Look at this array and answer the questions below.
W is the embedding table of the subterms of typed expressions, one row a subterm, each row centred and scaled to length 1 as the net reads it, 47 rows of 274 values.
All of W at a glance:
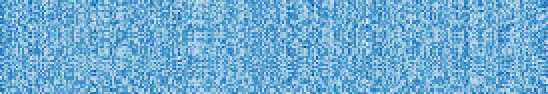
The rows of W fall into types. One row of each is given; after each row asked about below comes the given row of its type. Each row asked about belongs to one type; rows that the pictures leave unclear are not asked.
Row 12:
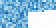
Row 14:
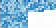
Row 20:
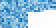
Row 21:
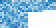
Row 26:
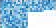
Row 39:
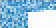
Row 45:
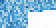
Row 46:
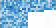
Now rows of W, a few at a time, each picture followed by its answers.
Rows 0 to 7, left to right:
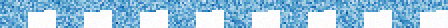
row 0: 12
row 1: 46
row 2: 20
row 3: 26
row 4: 39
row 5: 45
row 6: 26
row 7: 39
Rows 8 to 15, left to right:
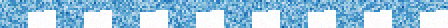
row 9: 14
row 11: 45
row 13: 39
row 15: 20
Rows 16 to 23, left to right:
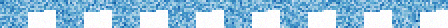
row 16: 46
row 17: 20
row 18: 46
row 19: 20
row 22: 46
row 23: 12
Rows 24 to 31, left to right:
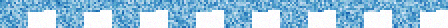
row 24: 26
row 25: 26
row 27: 39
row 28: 12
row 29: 45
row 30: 14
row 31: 12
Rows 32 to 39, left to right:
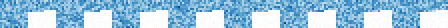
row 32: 39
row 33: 14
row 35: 46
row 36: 20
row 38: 39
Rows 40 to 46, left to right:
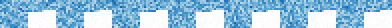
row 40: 21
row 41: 21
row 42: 26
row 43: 20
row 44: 45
